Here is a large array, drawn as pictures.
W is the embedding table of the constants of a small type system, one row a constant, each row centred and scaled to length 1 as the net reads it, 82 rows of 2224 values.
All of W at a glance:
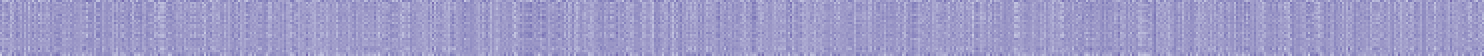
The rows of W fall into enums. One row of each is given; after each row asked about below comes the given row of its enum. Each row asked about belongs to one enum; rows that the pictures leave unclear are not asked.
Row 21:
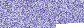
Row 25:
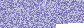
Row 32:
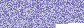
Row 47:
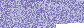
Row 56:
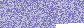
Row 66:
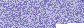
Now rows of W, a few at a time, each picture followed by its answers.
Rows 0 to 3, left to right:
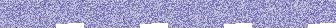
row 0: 66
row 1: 66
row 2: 66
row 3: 25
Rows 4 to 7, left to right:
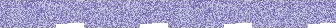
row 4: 47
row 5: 25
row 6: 47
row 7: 32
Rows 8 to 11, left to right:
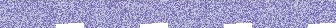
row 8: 56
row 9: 47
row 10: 32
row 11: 25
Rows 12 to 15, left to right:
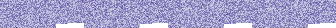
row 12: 66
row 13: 32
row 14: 25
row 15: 25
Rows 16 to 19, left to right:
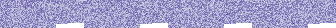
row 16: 47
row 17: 56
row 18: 25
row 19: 66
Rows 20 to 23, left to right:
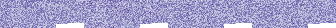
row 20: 47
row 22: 66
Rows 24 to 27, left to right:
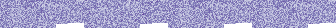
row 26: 47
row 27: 47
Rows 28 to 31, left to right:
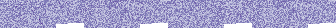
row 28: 66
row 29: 47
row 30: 56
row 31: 47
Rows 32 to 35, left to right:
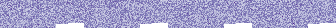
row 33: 47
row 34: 66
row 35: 66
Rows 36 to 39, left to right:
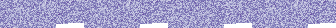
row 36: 25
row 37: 25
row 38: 56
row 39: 25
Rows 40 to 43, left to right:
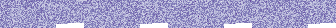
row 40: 47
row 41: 56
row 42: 66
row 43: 56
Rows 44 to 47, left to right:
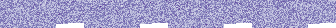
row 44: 25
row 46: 32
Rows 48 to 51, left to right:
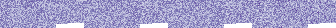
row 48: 47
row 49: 56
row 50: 56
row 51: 21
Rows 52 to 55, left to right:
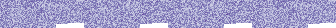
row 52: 47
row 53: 25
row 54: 25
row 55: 47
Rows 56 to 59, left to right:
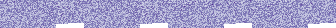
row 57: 56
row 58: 66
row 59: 66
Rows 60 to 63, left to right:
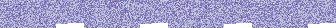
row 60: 66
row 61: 47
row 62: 32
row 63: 66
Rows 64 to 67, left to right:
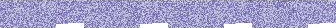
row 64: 25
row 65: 56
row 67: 47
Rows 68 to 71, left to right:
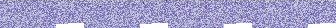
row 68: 56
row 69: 66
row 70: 32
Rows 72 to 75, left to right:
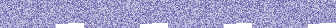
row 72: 32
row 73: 25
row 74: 32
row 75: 21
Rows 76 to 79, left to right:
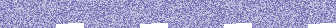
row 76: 25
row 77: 66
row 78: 56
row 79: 56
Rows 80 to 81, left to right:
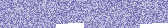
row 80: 25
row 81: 56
